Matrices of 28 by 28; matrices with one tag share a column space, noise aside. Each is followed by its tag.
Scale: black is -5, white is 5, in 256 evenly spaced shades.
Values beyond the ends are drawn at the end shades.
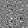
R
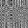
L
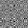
R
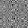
R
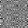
R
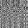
L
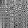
L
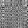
L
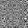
R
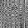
L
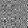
R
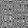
R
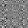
R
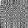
L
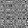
R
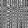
L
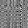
L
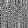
L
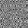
R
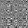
R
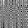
L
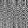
L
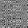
R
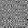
R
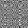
R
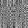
L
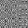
R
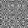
R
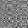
R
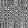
L
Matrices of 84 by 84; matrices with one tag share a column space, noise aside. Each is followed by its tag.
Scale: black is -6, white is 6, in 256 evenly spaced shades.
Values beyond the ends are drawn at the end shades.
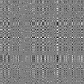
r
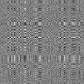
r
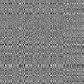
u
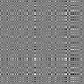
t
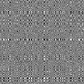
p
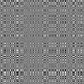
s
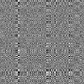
s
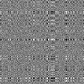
p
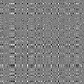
u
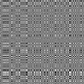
s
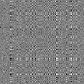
t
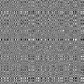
p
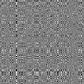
s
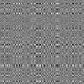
u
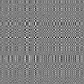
r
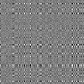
u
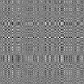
r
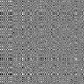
t
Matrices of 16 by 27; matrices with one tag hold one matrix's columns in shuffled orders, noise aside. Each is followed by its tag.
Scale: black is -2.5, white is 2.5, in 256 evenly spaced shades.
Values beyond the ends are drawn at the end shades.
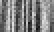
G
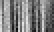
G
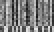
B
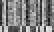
B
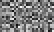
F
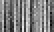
G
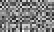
F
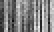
G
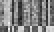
B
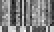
B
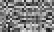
F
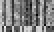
B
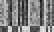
B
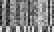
B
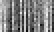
G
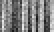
G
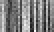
G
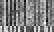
B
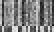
B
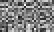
F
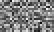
F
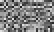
F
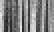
G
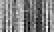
G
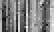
G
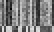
B
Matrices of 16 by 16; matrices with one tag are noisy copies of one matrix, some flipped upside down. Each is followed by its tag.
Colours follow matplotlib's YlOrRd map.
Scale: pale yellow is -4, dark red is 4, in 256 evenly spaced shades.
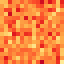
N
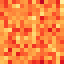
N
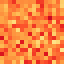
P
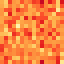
N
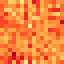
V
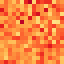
P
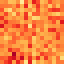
V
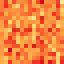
N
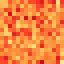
N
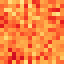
V
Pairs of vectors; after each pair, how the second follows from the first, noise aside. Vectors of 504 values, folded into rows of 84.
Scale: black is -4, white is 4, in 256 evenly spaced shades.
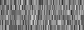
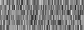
negated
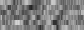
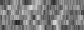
negated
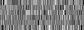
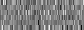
sign-scrambled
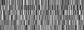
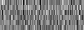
negated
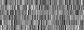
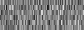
shuffled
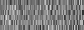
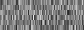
shuffled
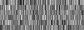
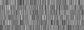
shrunk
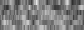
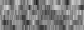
negated
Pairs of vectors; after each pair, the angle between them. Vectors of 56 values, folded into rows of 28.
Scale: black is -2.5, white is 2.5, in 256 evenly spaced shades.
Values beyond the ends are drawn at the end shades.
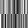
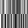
nearly parallel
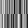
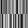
orthogonal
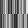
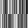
nearly opposite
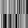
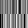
partly opposed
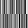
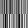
partly aligned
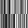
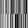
nearly opposite
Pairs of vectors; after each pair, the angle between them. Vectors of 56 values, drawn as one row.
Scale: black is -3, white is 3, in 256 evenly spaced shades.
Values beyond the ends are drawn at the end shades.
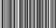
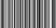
partly aligned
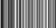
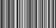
partly aligned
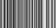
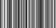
partly aligned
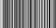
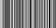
nearly parallel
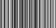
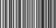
partly opposed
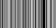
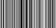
partly opposed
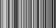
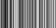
nearly opposite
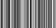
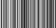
orthogonal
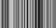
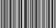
orthogonal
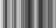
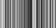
partly aligned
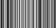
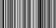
partly aligned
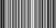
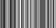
partly aligned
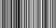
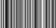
orthogonal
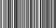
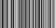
nearly opposite
